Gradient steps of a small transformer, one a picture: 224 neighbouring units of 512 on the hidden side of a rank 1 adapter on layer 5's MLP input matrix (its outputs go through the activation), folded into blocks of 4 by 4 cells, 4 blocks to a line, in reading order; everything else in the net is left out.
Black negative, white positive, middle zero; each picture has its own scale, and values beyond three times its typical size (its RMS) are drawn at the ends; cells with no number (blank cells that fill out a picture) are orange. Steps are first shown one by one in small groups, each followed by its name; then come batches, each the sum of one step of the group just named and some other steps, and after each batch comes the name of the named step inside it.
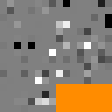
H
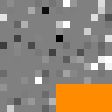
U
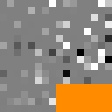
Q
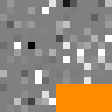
H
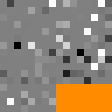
Q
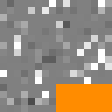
H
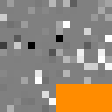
U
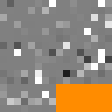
Q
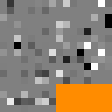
H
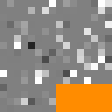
Q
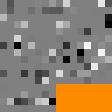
H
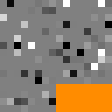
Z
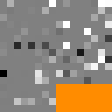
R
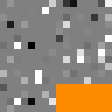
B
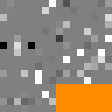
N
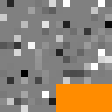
Z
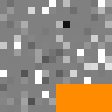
Z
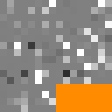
R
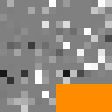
R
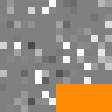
B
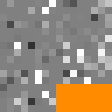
B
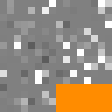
R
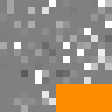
R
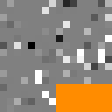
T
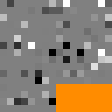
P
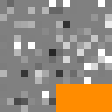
P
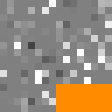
T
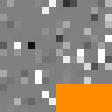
T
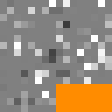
P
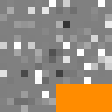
P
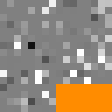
T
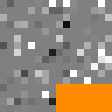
P
